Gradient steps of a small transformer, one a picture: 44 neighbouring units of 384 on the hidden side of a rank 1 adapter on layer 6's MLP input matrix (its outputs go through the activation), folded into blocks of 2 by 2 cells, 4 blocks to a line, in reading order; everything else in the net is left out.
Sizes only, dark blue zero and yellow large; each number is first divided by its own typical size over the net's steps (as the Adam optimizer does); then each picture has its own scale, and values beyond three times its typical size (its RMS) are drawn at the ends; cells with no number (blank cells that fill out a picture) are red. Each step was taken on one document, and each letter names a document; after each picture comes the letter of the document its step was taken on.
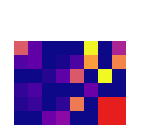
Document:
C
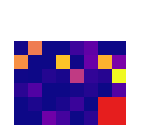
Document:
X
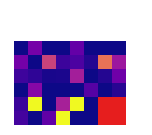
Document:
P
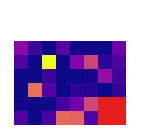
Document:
P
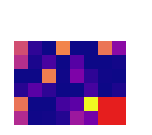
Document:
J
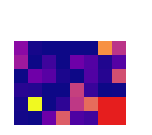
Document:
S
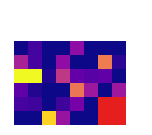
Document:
X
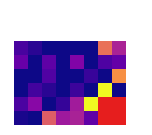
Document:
S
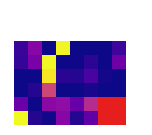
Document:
J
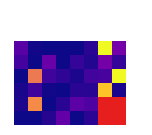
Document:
S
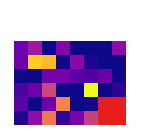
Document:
J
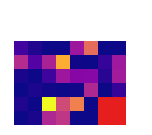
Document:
X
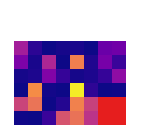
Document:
S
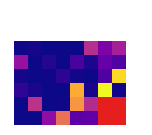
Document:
S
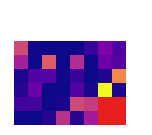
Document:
S
